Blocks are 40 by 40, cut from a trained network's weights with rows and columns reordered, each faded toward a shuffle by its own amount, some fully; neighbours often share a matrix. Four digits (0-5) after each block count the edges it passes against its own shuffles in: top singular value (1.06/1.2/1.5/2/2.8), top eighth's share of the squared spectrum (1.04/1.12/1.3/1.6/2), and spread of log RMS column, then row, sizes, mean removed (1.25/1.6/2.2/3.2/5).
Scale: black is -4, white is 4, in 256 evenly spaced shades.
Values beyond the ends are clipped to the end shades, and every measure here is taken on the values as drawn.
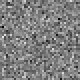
0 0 0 0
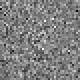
0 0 0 0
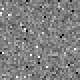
0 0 0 0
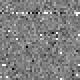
3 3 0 1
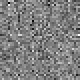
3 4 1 2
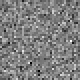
1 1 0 0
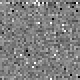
2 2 0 1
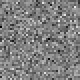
1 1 0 0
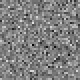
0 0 0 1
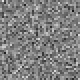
0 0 0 0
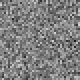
0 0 0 0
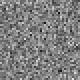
0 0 0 0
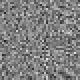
3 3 1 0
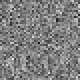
3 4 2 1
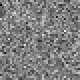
1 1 0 0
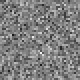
0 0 0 0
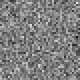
1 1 0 0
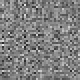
3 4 2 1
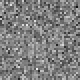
1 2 0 0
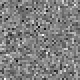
0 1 0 0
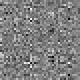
3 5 3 2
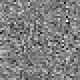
2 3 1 0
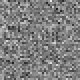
2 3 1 0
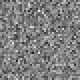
1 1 0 0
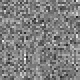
3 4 1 0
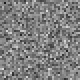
2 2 0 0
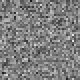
2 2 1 0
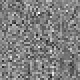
3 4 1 1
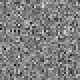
3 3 2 1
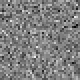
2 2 0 0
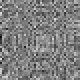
4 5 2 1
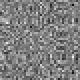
3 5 2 0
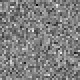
0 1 0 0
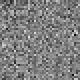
3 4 2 0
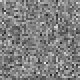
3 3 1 0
